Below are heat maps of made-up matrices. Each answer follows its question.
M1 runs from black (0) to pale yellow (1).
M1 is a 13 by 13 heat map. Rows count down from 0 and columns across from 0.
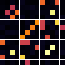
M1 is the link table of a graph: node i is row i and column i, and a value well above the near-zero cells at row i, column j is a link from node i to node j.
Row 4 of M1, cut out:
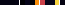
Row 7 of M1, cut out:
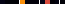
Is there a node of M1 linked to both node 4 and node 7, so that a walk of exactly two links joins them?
no
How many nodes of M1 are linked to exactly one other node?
4
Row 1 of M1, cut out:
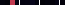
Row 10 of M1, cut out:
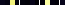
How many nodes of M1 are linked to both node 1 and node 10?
1
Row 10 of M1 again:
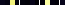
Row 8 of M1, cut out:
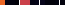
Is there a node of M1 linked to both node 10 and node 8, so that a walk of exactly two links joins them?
no
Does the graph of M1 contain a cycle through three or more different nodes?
yes
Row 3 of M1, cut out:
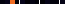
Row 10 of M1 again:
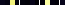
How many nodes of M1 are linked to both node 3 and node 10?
1
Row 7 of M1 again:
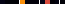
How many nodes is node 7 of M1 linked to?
2
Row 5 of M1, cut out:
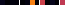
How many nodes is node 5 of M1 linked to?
3
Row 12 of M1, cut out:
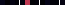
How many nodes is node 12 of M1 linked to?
1
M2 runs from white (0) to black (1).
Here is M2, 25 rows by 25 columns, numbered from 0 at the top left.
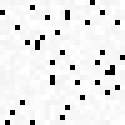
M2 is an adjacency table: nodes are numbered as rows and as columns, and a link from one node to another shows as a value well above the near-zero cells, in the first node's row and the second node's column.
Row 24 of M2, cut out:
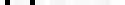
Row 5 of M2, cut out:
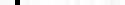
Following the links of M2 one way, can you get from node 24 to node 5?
no
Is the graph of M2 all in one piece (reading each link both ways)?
no
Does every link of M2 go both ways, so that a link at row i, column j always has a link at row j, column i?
no
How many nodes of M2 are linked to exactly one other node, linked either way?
0
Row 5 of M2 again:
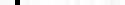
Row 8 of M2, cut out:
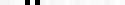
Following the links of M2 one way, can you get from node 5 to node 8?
yes
